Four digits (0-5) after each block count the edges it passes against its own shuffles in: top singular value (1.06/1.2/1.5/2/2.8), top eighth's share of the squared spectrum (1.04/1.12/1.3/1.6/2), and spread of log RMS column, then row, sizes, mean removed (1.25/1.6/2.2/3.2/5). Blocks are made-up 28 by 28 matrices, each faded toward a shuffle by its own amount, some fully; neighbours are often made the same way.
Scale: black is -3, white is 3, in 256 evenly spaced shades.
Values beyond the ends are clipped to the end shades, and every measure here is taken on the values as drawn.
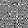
3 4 1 2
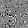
2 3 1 1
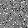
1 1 0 0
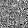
1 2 0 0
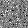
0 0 0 0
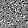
2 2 1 0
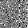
2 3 2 0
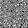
1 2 0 0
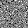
0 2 0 0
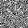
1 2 0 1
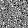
0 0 0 0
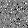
2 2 0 1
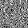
3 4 1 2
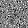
1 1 0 0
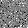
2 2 0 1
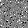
0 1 0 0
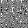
2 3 2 2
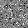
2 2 0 1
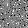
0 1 0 0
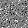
1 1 0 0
